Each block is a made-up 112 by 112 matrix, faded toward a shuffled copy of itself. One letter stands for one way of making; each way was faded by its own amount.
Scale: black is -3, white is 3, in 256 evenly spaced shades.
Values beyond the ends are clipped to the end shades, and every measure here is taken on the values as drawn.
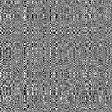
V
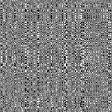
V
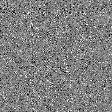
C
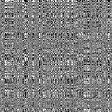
V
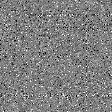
C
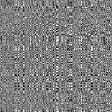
V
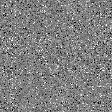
C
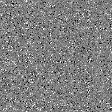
C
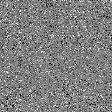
C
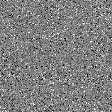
C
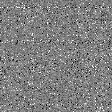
C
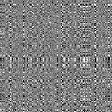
V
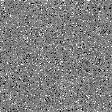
C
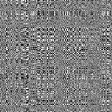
V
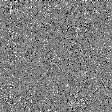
C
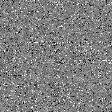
C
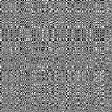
V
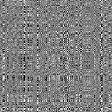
V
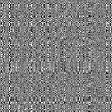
V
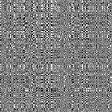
V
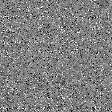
C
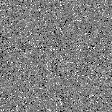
C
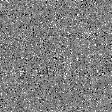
C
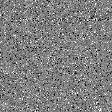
C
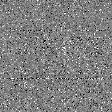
C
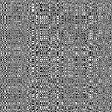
V
